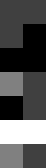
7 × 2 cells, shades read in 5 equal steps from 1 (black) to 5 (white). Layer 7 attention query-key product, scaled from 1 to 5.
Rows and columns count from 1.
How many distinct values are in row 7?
2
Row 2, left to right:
2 1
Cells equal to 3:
2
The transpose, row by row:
2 2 1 3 1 5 3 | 2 1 1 2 2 5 2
